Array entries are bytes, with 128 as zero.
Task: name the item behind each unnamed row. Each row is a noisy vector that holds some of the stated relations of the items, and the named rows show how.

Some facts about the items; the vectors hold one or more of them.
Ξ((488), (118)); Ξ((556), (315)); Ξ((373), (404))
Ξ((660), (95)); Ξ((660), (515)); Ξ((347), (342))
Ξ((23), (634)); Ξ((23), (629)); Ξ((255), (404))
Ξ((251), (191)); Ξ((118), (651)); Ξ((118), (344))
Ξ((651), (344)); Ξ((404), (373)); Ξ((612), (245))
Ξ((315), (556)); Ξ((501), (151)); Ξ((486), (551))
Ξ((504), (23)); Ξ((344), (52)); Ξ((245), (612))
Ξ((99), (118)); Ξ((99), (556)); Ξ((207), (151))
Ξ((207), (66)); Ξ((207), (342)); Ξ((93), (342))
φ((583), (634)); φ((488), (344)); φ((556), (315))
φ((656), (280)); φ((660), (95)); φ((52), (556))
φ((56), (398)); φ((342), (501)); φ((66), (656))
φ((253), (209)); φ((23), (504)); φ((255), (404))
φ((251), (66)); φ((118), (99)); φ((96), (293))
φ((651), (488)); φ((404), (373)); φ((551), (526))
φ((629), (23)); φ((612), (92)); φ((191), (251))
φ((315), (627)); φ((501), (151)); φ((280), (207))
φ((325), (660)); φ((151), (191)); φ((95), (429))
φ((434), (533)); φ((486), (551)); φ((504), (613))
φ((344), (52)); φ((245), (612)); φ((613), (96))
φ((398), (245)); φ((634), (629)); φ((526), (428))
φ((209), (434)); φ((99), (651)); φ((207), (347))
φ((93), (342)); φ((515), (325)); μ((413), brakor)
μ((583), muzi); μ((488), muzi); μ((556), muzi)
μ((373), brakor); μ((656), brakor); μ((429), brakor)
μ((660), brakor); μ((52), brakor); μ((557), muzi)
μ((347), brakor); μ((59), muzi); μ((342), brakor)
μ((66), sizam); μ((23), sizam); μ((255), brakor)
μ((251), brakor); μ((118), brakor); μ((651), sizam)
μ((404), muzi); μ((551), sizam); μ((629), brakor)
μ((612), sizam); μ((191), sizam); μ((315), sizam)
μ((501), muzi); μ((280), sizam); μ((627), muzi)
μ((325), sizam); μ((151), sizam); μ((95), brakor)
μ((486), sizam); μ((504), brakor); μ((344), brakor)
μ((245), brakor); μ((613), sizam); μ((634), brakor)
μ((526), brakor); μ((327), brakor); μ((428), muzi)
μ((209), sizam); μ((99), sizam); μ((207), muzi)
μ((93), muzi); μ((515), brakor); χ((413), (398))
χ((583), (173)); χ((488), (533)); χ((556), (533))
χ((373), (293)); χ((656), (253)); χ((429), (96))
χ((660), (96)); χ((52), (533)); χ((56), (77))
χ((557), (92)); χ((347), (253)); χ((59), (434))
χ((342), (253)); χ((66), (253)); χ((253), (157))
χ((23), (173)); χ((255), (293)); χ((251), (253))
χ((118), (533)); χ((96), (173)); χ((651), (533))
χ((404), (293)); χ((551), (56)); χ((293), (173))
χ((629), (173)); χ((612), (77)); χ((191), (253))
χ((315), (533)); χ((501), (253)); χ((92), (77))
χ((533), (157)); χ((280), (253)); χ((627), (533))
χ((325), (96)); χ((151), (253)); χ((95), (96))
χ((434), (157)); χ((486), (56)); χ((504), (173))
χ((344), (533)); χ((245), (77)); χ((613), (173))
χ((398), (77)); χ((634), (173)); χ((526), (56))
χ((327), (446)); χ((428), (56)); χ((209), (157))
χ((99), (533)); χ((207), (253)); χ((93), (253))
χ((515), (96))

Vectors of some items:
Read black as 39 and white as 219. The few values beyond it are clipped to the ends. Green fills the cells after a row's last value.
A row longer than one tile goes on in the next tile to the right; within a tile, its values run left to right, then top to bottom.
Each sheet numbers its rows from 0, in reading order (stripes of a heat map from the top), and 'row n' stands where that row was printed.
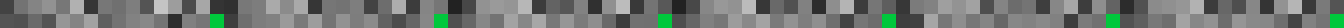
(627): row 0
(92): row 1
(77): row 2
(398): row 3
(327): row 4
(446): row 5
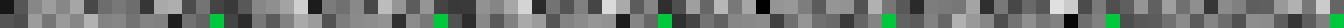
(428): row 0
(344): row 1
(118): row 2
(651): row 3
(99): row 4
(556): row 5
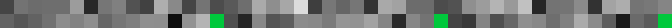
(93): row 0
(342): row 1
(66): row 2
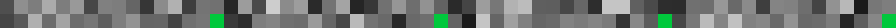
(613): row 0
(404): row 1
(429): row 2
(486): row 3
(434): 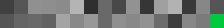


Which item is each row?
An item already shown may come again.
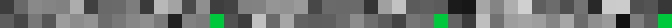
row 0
(59)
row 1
(325)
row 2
(526)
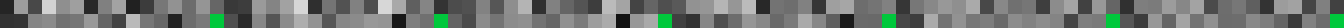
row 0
(404)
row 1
(118)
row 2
(347)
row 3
(66)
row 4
(327)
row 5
(583)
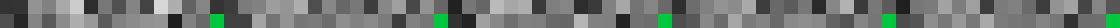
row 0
(118)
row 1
(327)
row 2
(373)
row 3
(173)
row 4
(557)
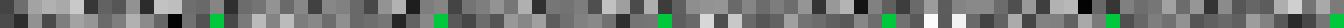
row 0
(151)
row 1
(486)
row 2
(627)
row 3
(23)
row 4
(660)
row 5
(315)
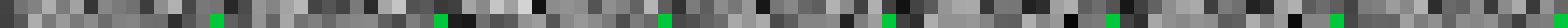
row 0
(612)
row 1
(96)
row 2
(52)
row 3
(488)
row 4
(255)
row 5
(255)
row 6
(157)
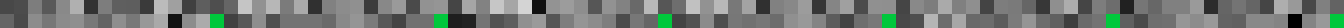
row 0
(347)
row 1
(191)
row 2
(52)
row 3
(191)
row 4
(613)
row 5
(207)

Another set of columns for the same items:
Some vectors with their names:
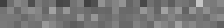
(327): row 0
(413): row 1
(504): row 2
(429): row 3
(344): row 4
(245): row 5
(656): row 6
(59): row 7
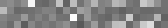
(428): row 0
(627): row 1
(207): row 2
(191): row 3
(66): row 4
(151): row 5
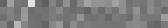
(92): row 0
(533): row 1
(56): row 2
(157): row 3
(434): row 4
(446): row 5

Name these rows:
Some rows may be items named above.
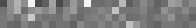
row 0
(293)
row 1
(99)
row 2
(373)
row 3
(627)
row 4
(551)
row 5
(118)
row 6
(209)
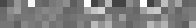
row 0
(373)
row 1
(627)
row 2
(344)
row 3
(556)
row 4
(429)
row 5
(556)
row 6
(52)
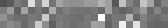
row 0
(251)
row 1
(501)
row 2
(157)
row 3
(93)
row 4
(342)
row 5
(651)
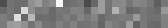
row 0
(347)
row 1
(280)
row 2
(627)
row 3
(373)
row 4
(428)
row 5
(118)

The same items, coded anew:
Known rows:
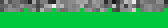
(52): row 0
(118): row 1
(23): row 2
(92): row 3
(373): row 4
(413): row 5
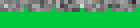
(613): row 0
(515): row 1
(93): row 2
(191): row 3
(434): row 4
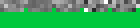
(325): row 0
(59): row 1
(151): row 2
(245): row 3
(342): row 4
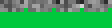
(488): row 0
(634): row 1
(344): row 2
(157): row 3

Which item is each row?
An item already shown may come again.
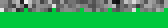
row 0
(556)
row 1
(342)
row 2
(52)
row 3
(488)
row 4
(404)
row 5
(173)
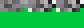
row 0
(501)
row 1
(556)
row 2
(556)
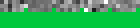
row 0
(651)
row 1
(59)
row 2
(293)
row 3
(612)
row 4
(325)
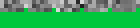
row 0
(93)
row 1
(207)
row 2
(315)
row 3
(96)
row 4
(583)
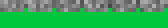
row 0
(209)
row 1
(486)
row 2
(656)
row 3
(551)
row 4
(656)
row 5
(66)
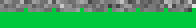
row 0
(251)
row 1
(251)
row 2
(325)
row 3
(428)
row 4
(253)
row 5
(627)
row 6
(347)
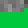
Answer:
(327)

